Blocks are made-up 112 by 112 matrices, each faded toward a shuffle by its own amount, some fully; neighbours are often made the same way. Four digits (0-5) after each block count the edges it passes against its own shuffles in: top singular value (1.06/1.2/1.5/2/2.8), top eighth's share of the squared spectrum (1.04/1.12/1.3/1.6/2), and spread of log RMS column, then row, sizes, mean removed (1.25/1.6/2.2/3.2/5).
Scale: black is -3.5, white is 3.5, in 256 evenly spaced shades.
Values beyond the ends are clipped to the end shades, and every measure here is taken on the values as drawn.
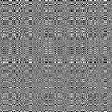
5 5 4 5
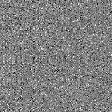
4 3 2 1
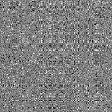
5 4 3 3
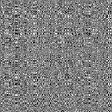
5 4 3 3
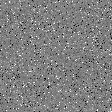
0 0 1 0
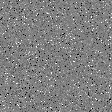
0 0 0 0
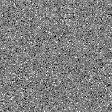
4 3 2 1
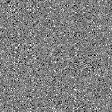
4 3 2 2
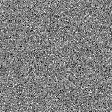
3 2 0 1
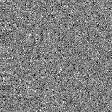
3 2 1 1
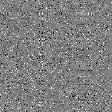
4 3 2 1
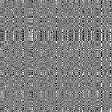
5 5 4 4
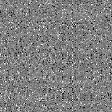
4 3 2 2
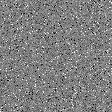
1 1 0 0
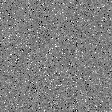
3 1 1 0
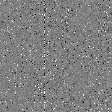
4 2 2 0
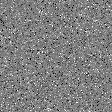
0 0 0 0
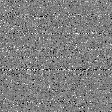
2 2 0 3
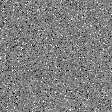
0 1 0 1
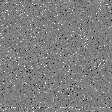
3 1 0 1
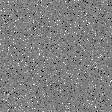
2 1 0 0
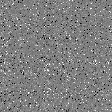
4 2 1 1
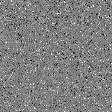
2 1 0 1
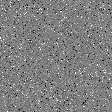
1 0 0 0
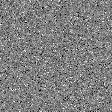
2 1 0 0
